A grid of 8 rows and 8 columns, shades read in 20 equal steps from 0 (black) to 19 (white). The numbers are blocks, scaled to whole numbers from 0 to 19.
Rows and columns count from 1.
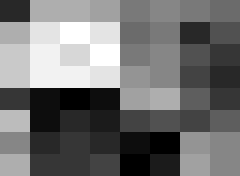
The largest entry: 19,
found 2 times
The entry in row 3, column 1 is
15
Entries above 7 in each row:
7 6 6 6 2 1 3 3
